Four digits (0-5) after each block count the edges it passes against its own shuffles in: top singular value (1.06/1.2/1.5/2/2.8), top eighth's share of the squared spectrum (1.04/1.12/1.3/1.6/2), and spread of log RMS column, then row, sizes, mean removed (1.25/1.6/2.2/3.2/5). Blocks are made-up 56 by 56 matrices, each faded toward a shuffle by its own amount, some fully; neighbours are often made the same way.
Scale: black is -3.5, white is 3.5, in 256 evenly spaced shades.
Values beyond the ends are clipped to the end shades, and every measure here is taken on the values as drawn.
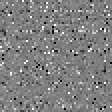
3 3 0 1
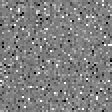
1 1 0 0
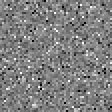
1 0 0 0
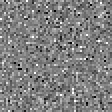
2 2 0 0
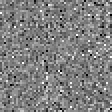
3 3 1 1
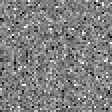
2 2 0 0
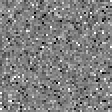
0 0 0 0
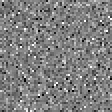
2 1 0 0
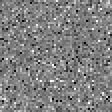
0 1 0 0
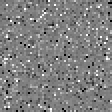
0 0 0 0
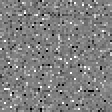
1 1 0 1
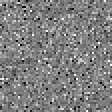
0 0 0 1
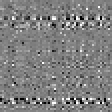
4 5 2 3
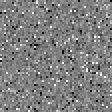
1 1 0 0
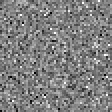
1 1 0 0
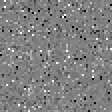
1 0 0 0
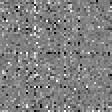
2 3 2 2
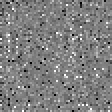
1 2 1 1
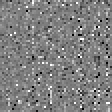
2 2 2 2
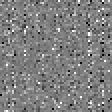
2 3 2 1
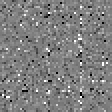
2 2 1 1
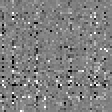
2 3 2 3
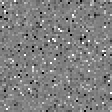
0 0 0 0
